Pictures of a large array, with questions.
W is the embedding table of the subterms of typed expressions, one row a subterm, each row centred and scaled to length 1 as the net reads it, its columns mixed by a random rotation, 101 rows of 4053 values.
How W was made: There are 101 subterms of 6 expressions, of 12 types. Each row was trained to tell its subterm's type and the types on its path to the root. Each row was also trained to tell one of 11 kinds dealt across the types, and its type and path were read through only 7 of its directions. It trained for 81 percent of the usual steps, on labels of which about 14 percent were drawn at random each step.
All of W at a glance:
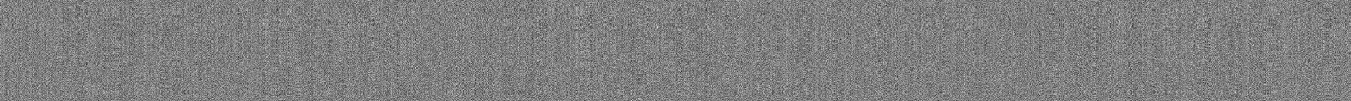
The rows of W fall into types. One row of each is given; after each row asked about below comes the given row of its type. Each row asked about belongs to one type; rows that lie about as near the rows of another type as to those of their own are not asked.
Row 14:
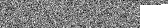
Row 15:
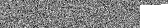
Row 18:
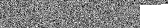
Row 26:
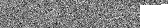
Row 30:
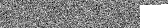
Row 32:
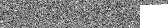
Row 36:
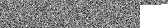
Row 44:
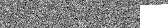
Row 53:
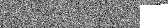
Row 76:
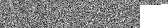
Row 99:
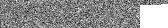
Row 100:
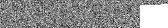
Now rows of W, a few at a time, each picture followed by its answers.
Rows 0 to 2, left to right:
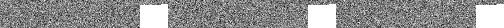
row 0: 76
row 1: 32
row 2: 100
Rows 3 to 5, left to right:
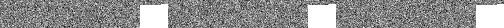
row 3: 44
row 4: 100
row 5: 18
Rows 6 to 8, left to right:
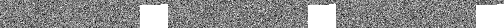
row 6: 53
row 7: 53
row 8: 14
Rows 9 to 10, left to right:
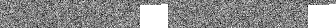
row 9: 26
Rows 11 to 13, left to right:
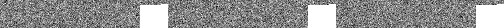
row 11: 36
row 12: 53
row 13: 14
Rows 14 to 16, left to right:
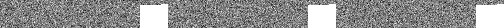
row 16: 32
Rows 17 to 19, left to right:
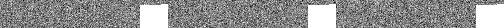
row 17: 53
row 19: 99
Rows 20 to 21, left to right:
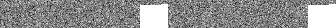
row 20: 99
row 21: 44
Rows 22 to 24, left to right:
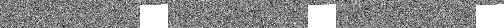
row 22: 36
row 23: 99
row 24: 99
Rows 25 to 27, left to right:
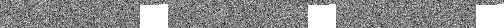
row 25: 99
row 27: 26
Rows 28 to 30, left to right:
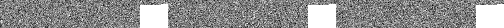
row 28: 44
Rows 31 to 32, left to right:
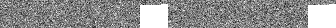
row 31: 14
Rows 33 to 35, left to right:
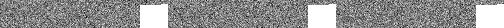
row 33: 14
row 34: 26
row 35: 15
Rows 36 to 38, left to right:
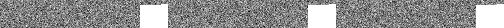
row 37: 32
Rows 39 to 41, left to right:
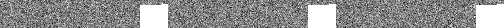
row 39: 76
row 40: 15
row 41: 44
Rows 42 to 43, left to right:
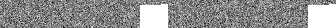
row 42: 53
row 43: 76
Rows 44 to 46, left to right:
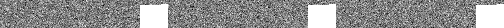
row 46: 15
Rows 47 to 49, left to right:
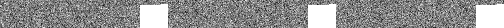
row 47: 44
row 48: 32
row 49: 15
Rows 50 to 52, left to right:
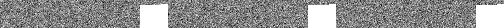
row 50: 32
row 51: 36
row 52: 14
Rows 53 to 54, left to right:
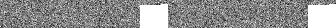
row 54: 76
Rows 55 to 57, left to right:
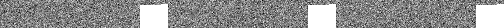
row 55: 18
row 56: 14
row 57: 26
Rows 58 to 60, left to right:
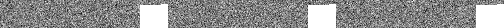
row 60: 32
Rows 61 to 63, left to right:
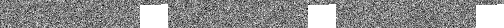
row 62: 36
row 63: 26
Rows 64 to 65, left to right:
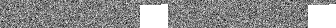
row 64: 36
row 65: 76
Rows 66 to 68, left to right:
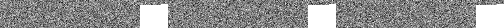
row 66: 15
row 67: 18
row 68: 18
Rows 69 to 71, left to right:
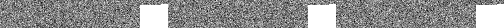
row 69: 100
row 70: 30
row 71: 99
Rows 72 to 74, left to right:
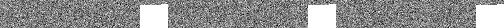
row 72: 15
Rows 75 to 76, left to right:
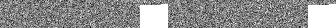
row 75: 30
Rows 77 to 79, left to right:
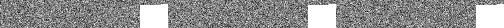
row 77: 44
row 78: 100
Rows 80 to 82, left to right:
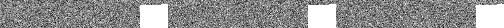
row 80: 30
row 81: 14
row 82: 30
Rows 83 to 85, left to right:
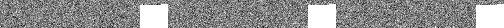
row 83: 15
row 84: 15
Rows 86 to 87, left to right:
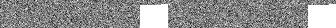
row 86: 18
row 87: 76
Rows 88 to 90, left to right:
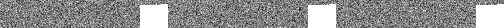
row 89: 99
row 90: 30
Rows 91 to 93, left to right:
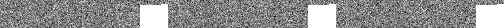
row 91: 26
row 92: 76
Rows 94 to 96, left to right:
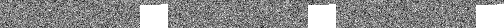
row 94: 30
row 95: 26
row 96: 99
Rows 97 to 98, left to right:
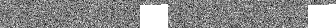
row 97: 76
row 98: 44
